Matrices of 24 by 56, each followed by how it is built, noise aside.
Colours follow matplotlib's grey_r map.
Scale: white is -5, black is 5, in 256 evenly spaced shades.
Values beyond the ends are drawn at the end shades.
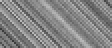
Toeplitz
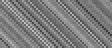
Toeplitz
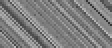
Toeplitz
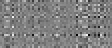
low rank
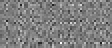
low rank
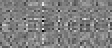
low rank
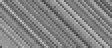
Toeplitz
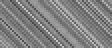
Toeplitz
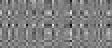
low rank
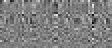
low rank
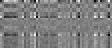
low rank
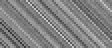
Toeplitz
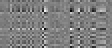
low rank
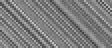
Toeplitz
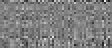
low rank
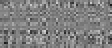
low rank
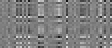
low rank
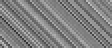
Toeplitz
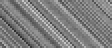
Toeplitz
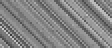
Toeplitz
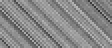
Toeplitz
